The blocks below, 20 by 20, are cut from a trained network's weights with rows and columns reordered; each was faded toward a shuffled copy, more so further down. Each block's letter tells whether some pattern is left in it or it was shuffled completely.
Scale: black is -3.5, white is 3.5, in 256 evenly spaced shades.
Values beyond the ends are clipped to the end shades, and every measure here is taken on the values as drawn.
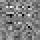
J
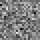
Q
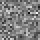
Q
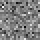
Q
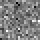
Q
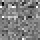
J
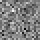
J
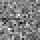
Q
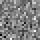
Q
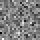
Q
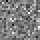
Q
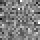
Q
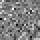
Q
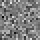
Q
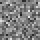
Q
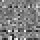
J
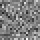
Q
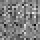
J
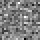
J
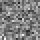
J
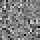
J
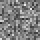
Q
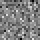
Q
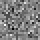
Q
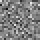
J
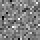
Q
